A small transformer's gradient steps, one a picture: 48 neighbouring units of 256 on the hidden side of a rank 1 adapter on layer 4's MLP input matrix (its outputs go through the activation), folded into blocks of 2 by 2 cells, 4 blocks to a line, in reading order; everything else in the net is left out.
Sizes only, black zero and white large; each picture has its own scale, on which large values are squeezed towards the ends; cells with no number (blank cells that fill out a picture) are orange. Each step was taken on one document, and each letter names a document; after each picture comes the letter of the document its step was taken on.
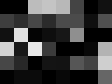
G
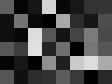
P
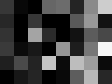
P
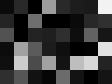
P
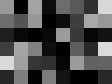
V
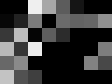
G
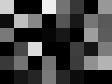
V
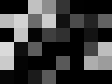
G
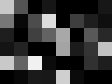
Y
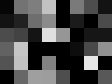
Y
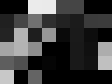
G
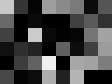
P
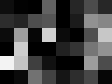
Y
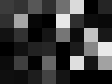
V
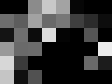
G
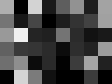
V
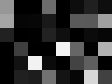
Y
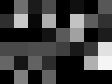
V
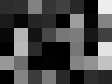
V
